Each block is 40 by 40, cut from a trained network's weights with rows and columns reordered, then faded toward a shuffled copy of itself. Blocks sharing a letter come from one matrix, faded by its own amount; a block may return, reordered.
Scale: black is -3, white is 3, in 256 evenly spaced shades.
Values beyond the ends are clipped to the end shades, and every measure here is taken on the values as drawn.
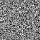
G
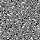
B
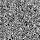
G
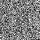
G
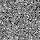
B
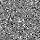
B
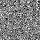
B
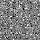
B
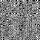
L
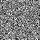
G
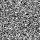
G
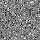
B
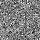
G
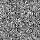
G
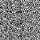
L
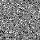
B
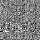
L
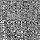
L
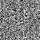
G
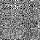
L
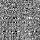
L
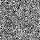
G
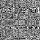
L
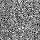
G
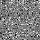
B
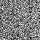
G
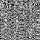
L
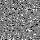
B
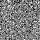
B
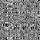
L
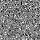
B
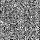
G
